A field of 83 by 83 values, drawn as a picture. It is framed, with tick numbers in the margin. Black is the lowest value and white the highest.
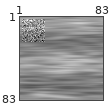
Stripes: horizontal, repeating 2 times. Roughest part: top left. Odd patch: rougher, in the top left.
